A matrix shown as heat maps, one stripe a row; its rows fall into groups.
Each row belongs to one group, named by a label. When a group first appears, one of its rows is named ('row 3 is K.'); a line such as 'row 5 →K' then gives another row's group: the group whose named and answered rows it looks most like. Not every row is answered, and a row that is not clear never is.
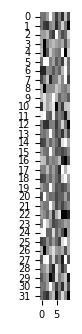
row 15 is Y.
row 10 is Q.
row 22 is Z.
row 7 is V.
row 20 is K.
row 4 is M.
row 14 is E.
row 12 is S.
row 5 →K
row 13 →Y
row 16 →Z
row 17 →E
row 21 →Y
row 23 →K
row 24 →Z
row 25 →E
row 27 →K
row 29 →V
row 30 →Y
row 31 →S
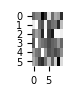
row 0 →V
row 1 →Z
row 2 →E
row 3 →K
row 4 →Y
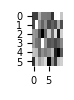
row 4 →Z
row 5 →Q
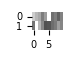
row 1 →K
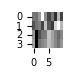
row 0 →Y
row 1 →E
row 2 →M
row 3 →M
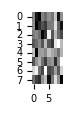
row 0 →M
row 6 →Z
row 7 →S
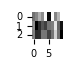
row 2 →S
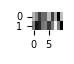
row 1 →S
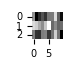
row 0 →S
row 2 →S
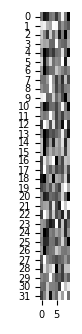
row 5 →M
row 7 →Y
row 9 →Z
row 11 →Y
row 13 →S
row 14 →M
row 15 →M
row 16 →Q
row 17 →K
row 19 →E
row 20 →S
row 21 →E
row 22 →K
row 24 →M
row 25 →S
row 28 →Q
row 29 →Y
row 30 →E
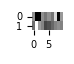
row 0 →M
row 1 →K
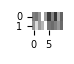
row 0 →Y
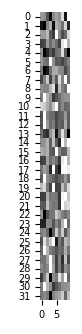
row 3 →E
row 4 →S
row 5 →Y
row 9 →K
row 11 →K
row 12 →K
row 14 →E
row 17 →E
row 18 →K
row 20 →E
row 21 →E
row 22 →M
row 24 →V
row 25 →Q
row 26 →K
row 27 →Y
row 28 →Y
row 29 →V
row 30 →K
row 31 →V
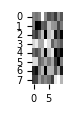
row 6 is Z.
